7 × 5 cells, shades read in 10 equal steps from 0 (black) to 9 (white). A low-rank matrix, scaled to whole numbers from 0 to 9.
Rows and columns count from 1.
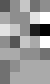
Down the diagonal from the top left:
3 5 5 6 4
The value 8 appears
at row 2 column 4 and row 3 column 1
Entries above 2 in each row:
5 5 3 5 5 5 5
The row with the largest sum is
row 2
